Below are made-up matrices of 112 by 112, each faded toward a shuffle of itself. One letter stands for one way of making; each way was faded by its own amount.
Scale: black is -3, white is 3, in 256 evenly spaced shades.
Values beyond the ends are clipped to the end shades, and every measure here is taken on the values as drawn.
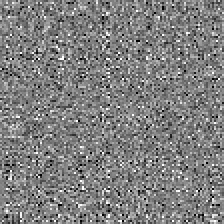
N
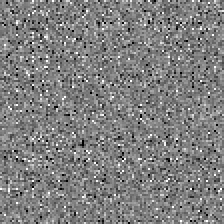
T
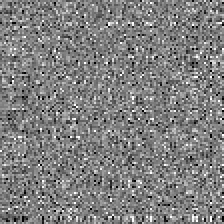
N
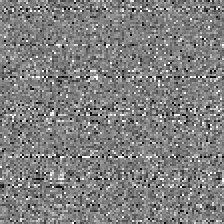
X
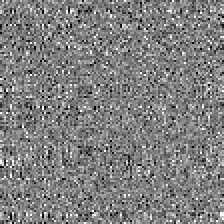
N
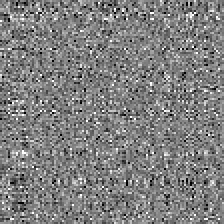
N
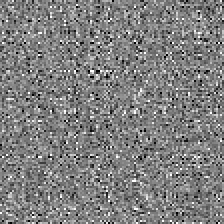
N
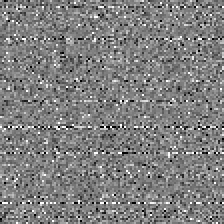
X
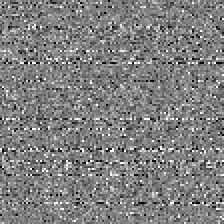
X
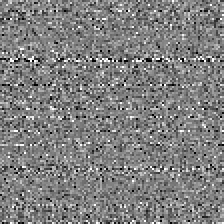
X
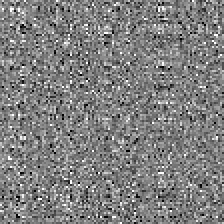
N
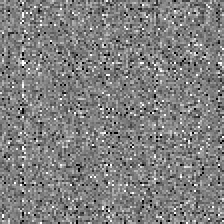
T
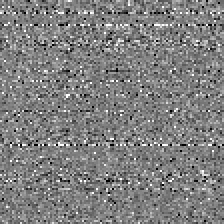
X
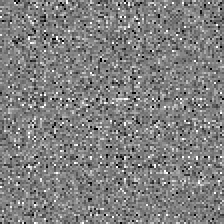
T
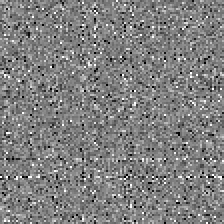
T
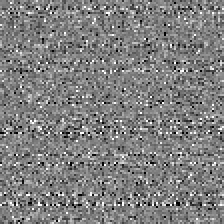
X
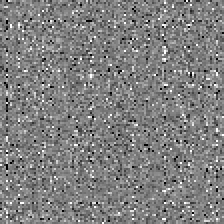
T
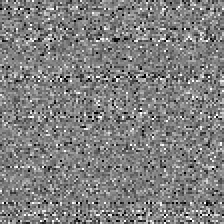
X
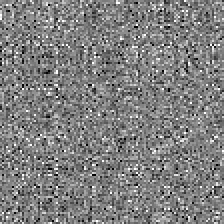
N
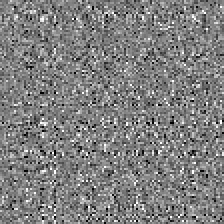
N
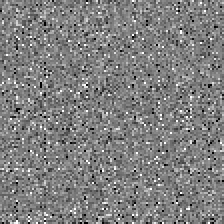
T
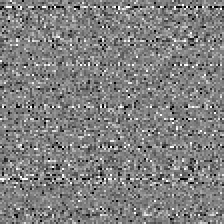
X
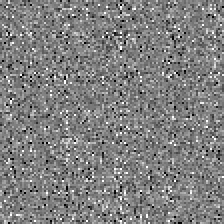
T
